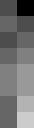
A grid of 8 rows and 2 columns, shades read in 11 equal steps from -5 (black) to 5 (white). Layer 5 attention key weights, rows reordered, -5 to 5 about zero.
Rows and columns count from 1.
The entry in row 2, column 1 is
-1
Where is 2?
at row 7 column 2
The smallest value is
-5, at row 1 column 2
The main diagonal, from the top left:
-2 -2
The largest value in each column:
0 3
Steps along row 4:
up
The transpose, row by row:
-2 -1 -2 -1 0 0 -1 -1 / -5 -2 -1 0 1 1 2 3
